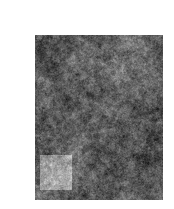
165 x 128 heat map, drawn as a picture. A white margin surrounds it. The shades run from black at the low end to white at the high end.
The ninth with the highest average is the bottom left. Neither half mirrors the other. The values are skewed, with a long tail toward high values. In the bottom left lies a patch that is higher than the rest.
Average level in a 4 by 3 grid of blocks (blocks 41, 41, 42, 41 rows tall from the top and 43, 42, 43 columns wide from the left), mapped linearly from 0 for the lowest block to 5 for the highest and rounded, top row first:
022
111
110
511
